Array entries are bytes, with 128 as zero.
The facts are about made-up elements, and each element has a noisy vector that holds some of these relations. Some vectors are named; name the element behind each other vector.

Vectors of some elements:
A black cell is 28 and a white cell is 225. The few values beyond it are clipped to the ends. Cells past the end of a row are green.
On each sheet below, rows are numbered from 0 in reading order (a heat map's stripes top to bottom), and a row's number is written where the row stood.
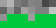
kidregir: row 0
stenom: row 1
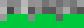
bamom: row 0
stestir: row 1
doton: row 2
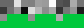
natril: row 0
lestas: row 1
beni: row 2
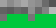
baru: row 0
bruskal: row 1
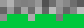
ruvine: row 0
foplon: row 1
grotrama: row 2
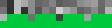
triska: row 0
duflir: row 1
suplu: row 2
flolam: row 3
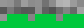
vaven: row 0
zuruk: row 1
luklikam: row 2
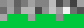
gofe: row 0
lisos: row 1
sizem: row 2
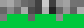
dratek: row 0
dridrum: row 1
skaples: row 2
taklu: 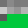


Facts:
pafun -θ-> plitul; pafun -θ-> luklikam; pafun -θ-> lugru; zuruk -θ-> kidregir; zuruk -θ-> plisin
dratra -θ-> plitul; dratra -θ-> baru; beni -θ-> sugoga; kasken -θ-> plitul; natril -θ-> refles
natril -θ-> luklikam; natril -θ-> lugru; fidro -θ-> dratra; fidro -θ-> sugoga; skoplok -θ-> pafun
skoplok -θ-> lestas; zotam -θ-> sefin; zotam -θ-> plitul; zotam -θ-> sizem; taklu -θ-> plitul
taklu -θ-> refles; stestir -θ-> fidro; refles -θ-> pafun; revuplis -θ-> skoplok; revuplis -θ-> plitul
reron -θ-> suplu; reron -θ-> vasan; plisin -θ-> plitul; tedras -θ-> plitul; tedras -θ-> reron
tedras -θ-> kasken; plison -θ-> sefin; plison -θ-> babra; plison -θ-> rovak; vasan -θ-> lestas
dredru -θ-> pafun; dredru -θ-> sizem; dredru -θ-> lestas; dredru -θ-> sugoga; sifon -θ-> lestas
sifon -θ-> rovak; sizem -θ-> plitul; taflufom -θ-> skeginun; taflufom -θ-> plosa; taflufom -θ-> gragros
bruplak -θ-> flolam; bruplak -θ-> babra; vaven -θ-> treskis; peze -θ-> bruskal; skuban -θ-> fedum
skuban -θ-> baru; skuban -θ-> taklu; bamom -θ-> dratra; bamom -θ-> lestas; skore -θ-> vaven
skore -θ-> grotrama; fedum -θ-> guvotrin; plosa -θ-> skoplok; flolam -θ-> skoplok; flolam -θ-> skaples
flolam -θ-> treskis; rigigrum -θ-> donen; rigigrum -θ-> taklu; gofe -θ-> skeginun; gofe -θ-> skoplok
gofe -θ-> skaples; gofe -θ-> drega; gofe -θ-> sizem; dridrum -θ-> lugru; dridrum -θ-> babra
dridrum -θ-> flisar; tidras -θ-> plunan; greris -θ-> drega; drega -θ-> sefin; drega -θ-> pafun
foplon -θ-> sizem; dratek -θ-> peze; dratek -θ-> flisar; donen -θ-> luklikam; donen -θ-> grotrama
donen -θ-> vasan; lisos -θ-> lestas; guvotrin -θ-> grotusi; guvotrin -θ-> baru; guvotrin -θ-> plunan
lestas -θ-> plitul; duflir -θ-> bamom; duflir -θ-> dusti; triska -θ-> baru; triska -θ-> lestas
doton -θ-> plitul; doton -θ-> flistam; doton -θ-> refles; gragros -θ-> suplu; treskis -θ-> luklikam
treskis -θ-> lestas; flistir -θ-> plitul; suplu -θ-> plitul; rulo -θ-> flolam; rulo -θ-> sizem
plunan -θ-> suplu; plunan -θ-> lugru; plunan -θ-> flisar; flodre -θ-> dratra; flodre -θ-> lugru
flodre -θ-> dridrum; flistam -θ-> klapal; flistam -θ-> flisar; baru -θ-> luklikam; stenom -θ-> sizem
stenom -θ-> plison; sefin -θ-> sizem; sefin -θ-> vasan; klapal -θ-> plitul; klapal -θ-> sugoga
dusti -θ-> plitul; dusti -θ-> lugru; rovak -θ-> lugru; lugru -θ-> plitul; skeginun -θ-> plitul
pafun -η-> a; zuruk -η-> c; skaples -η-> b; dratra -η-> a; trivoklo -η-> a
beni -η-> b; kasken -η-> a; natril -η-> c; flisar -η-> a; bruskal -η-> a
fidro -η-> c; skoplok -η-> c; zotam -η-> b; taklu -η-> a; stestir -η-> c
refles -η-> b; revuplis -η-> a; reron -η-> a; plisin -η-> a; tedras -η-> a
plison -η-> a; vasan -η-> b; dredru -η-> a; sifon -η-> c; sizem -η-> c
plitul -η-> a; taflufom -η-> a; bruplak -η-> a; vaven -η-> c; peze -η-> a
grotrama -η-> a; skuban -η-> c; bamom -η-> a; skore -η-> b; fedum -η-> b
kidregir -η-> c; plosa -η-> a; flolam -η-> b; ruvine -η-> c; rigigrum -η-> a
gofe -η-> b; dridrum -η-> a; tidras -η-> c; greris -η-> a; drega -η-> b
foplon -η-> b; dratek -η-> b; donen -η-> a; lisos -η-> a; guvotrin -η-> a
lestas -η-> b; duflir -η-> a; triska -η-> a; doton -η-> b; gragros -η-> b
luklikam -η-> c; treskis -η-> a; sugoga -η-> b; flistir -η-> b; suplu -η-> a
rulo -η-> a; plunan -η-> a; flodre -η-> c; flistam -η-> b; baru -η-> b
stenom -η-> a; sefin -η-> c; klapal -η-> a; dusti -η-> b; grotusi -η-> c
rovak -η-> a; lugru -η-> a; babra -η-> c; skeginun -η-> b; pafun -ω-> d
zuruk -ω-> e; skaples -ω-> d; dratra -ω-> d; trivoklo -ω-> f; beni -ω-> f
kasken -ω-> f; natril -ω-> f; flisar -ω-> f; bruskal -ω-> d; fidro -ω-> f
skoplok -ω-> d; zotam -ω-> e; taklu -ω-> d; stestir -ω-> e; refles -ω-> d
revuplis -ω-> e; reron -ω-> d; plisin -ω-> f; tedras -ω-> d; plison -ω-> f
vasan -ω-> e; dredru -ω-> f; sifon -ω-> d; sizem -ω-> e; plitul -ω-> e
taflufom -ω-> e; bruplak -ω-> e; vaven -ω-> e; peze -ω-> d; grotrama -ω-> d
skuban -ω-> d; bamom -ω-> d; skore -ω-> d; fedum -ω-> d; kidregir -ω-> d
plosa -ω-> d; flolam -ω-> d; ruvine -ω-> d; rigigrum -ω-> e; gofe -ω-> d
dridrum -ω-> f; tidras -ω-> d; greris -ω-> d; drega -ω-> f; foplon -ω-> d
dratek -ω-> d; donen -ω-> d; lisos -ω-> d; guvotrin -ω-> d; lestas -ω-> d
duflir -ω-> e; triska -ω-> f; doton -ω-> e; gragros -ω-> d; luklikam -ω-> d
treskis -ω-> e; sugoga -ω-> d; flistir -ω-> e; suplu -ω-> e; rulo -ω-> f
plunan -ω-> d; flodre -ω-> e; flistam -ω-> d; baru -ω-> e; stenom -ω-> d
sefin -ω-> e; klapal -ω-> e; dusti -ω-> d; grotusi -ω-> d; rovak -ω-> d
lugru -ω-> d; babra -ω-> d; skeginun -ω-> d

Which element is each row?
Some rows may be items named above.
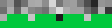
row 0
foplon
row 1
skoplok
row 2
lugru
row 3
dredru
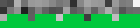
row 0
beni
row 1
flodre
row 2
sefin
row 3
plunan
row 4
vasan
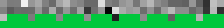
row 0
vasan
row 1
gragros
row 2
skuban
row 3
natril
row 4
lugru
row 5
skuban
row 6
revuplis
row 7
triska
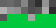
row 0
klapal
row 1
plison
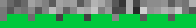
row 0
bruplak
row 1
guvotrin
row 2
rovak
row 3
dusti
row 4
flisar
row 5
dratra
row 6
flistir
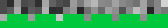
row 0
plison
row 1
trivoklo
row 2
drega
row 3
skuban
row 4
donen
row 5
treskis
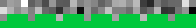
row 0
lestas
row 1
zotam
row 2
fidro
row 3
plosa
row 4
sifon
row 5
rulo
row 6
natril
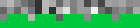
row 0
tidras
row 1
triska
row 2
skeginun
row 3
sizem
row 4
refles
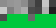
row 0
pafun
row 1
dridrum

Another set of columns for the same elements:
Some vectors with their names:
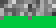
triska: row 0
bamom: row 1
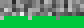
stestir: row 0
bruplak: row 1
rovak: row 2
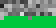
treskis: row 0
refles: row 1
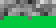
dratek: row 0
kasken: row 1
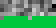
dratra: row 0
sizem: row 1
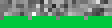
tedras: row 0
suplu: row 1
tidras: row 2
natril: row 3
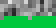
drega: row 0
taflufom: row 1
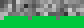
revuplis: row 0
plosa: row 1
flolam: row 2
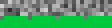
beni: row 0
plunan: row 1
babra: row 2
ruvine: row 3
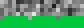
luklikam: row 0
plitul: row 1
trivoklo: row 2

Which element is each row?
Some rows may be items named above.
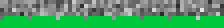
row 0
dusti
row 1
tidras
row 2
revuplis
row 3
beni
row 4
guvotrin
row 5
dusti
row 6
rovak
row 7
flodre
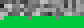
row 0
treskis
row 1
taklu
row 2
sifon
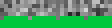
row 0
skoplok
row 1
skuban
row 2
pafun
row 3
flisar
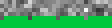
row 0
donen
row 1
gragros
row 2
gofe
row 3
plison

